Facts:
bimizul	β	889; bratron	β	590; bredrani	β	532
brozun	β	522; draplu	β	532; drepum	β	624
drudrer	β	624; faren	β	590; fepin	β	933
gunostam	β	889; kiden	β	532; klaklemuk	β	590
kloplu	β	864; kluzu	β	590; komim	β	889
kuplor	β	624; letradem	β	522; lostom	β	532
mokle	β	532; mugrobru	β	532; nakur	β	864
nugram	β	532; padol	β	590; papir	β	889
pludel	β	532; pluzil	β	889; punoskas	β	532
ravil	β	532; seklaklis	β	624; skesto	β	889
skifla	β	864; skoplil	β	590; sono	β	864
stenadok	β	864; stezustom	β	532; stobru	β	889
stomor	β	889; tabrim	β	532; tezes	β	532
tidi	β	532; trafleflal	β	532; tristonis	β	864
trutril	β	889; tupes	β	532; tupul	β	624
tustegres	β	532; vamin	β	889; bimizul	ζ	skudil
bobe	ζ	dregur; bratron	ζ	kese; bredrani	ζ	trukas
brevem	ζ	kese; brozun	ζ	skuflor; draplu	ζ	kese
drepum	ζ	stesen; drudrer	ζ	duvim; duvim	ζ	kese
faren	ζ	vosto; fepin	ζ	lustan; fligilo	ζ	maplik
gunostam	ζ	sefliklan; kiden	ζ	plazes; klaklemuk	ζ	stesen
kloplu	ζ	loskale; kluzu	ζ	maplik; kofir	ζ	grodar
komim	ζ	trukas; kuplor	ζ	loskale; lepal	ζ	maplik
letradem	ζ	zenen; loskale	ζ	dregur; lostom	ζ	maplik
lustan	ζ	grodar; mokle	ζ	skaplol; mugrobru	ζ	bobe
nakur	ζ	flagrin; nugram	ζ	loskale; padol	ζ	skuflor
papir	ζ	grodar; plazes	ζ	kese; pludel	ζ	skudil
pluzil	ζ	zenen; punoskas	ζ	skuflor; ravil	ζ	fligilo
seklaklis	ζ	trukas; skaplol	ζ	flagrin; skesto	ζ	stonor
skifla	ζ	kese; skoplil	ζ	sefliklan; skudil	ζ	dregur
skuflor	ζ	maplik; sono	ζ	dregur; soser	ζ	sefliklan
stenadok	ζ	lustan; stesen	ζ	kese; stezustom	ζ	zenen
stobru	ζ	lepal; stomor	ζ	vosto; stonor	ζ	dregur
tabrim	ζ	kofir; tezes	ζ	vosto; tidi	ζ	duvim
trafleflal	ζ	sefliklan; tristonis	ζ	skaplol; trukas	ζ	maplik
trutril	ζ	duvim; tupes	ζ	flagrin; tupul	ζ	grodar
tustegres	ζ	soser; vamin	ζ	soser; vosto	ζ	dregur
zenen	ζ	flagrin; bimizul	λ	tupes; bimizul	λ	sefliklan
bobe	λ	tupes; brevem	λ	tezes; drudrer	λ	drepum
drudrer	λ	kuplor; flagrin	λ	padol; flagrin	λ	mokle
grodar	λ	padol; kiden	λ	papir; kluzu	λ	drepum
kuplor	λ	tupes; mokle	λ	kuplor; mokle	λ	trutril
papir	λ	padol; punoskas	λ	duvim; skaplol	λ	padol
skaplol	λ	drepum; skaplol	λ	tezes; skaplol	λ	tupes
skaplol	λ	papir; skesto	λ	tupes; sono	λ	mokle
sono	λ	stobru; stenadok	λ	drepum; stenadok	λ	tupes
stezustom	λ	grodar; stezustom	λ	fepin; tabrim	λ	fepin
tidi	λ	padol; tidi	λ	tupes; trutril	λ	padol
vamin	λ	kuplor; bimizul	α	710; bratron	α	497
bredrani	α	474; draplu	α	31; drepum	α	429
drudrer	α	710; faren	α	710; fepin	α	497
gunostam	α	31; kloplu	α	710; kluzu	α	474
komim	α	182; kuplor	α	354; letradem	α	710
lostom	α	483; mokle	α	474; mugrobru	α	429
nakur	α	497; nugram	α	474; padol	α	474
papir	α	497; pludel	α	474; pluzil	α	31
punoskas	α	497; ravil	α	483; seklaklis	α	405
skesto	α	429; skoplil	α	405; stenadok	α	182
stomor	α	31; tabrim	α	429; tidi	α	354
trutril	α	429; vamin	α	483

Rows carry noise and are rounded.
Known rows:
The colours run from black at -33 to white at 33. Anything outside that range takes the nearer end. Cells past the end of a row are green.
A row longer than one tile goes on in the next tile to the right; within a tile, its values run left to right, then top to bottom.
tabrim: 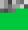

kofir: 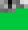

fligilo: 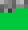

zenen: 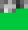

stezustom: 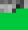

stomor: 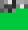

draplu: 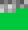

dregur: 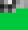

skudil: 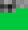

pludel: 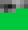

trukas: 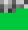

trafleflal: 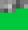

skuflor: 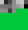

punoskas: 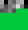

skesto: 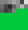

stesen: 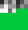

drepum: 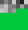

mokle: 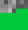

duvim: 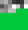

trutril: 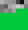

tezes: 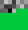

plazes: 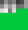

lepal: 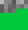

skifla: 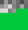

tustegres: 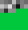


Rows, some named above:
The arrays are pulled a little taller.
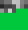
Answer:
nugram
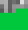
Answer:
grodar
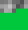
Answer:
tristonis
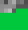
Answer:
mokle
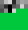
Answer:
vosto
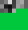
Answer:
faren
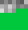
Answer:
draplu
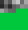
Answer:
loskale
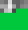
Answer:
pluzil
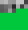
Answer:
bredrani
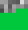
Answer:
grodar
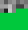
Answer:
skoplil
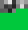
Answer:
stomor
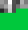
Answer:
gunostam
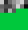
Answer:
padol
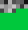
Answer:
nakur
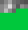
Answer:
tupes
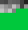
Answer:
bratron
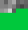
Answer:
mokle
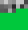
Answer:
bredrani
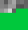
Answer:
mokle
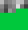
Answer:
kluzu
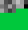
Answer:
brozun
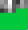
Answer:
gunostam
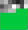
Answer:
duvim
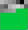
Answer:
trutril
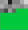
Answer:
tupul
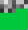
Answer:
trukas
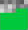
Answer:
draplu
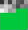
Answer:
klaklemuk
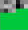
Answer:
soser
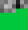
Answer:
sefliklan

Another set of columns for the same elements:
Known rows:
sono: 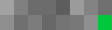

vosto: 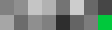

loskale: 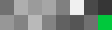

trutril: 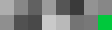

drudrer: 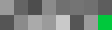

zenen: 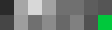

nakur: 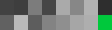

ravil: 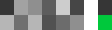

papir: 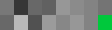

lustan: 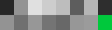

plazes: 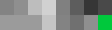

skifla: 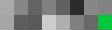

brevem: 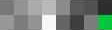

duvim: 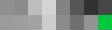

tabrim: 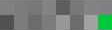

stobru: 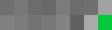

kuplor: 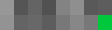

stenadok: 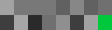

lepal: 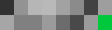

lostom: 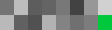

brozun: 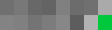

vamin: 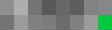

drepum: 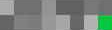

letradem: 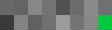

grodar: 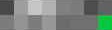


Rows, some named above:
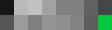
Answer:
flagrin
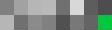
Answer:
dregur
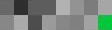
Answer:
punoskas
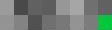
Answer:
stomor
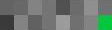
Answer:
letradem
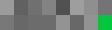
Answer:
bimizul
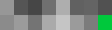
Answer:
draplu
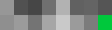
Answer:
draplu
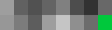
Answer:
tidi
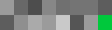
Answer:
drudrer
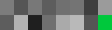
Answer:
pluzil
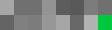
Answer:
drepum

